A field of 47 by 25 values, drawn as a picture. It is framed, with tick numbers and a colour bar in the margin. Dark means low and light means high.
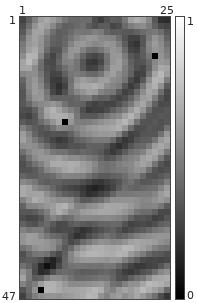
Lone odd cells: 3, each lower than its neighbours. Slope: none. Rings: centred on the top middle. Ninth with the highest average: bottom middle.
